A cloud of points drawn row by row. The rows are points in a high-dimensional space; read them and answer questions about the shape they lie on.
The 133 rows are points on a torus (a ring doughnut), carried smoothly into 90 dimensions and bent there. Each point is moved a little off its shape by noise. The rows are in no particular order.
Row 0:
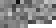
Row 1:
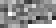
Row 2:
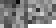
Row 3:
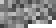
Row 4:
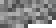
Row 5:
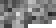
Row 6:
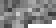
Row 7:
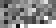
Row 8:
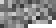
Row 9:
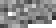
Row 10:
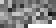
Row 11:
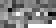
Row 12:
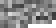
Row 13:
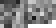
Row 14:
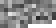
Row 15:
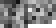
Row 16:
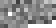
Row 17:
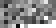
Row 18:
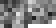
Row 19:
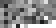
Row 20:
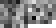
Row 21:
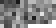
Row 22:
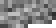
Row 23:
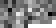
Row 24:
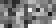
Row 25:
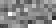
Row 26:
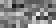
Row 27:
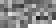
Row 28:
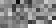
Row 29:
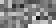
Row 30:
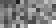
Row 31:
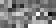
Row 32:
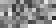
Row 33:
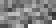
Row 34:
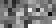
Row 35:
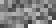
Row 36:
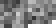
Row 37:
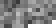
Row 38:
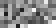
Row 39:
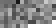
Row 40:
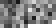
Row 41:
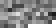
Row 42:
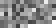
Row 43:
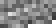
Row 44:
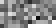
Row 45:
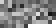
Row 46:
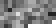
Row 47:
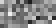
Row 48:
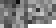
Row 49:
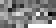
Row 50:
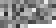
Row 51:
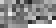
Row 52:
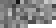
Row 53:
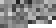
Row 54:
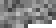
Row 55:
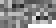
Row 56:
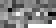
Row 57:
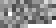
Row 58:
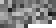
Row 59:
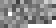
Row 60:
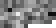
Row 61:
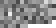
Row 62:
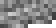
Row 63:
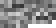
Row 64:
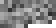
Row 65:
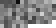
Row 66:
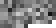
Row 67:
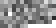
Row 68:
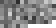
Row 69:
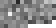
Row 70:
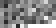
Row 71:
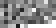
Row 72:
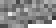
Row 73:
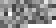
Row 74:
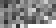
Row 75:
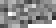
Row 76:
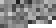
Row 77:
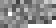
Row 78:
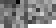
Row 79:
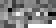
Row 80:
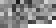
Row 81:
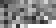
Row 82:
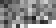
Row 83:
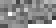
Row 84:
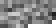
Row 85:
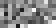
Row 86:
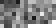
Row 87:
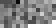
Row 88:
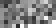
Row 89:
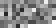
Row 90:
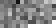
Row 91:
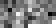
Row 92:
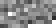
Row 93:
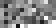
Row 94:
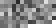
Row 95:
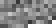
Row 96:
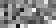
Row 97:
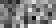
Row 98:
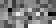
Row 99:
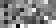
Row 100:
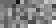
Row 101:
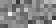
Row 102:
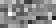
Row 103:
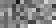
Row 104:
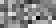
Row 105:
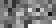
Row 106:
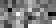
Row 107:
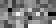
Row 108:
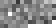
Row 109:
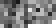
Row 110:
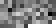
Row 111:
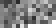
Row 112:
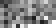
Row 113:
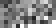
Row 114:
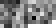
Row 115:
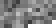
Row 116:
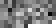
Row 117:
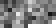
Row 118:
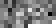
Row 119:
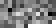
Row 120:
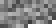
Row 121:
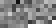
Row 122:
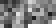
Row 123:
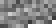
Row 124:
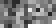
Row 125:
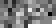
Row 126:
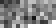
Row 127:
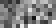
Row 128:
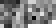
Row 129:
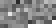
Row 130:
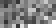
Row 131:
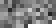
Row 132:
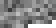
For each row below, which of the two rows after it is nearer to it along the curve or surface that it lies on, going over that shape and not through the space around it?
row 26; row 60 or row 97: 60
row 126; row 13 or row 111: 13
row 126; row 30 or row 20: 20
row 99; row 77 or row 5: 77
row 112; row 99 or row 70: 99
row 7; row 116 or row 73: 73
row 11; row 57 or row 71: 57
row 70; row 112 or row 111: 111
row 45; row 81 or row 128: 128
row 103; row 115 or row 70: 70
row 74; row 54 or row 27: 54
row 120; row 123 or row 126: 123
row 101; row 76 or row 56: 76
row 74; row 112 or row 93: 93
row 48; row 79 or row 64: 64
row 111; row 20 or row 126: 20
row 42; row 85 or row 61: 85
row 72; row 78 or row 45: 45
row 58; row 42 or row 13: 13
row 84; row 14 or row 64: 14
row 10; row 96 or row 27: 27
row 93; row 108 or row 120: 108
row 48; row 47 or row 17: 17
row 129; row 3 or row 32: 3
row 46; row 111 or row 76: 76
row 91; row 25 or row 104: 25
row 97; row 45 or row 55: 45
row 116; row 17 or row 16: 16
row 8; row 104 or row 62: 104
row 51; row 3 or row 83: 3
